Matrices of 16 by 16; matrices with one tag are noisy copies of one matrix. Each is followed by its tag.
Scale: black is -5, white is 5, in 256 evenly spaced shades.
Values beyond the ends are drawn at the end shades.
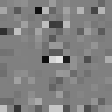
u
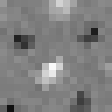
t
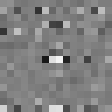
u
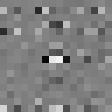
u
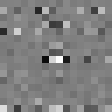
u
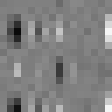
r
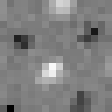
t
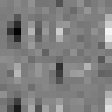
r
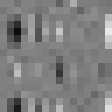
r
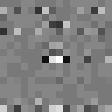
u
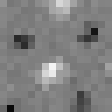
t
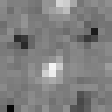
t
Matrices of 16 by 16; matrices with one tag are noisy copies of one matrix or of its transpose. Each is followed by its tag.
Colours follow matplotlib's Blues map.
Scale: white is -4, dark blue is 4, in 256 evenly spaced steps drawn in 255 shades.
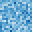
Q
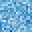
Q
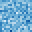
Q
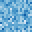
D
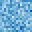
Q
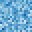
D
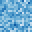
D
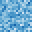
D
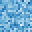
D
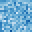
Q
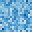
D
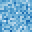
Q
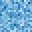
D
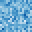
D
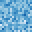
D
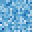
D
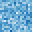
Q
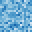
D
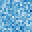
Q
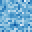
D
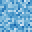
D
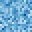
D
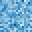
D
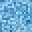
Q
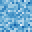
D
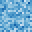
D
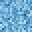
D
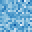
D
